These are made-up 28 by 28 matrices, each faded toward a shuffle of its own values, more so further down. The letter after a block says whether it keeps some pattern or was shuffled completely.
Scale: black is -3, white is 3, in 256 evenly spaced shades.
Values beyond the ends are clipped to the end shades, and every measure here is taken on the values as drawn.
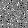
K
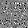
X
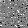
X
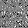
X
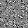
X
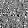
X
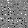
X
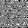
X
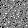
K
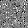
X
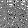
X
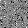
K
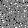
K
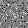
K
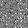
X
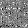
X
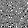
X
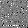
X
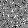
K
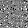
X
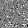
X
